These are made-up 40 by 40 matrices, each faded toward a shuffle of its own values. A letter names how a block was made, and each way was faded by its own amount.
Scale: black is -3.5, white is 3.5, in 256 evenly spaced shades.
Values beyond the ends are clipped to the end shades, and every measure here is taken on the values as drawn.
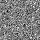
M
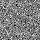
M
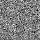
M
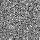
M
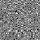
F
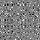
F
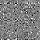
F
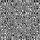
F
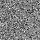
M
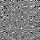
F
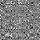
F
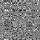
F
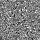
M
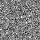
M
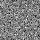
M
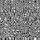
F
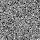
M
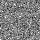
M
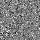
M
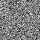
M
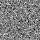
M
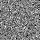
M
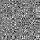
F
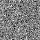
M
